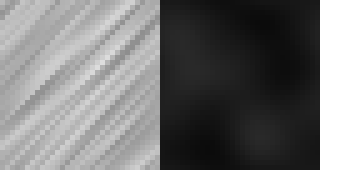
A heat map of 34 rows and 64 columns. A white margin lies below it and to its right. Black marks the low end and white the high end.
It is made of 1 by 2 panels. Panel 1,1: high, slanting up to the right. Panel 1,2: very low, smooth, faint in contrast.
